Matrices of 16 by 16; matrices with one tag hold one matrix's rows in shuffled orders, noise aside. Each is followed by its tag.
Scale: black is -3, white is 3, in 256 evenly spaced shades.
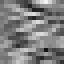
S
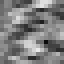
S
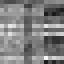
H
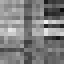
H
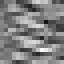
S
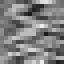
S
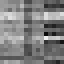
H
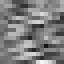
S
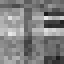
H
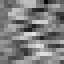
S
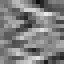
S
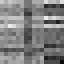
H
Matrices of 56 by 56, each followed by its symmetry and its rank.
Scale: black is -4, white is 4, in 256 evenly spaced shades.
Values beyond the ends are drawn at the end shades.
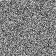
neither, full rank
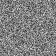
neither, full rank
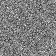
symmetric, full rank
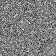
symmetric, full rank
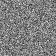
neither, full rank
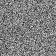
neither, full rank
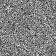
symmetric, full rank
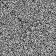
symmetric, full rank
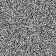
neither, full rank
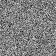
neither, full rank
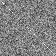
symmetric, full rank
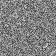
symmetric, full rank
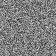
neither, full rank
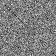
symmetric, full rank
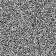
neither, full rank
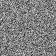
neither, full rank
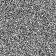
neither, full rank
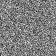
neither, full rank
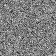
symmetric, full rank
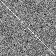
symmetric, full rank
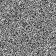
symmetric, full rank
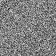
symmetric, full rank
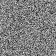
neither, full rank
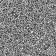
symmetric, full rank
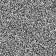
neither, full rank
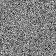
symmetric, full rank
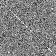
symmetric, full rank
